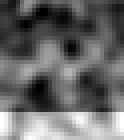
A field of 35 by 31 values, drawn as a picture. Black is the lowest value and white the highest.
The texture is blotchy. On average the colour sits 40% of the way up the scale. A horizontal seam about 80% of the way down splits the table, and the bottom part is higher.
